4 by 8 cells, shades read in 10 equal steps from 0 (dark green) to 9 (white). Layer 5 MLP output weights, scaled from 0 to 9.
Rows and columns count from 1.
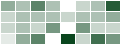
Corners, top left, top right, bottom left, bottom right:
5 1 8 4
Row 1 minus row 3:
-2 0 -4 2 0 3 -1 -6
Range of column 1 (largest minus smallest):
3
